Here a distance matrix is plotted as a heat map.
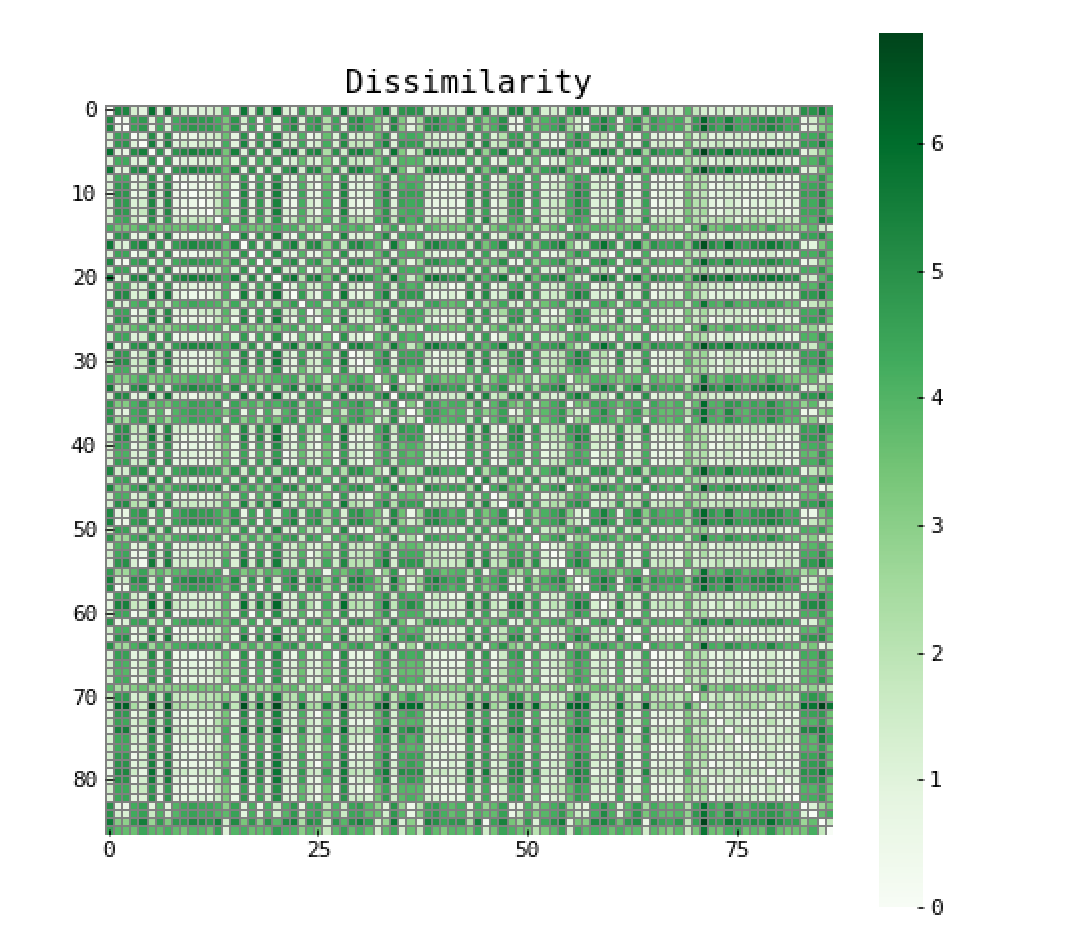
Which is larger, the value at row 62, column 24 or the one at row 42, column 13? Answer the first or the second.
the second
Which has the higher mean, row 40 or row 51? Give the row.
51
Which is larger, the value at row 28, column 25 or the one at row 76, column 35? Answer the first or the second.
the first
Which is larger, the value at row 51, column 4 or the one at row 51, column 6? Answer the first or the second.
the first
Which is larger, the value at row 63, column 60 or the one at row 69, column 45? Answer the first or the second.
the second
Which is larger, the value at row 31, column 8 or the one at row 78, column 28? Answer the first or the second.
the second
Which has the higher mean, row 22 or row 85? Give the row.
85
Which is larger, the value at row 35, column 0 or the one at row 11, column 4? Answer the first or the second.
the first
